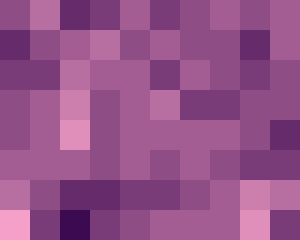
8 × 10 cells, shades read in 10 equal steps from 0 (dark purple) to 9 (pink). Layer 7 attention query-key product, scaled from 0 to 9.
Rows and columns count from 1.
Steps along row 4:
up up down up up down same up same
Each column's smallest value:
2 3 0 2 3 3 3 3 2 2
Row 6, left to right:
5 5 5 4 5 4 5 4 3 3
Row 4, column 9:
4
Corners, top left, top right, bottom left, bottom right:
4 5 9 3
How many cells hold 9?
1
